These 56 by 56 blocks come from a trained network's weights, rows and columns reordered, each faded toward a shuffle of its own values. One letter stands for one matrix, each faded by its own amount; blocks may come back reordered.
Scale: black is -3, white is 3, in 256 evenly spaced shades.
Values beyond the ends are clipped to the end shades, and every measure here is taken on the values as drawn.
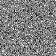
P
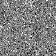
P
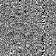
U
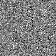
P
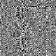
U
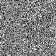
P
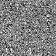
P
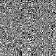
U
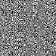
U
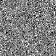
P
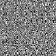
U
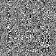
U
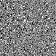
P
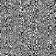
U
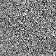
P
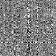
U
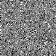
P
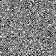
P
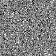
P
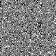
P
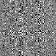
U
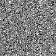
P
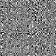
U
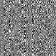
U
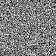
P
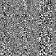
U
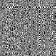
U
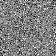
P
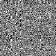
U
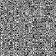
U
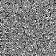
P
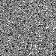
P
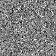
P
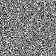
P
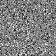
P
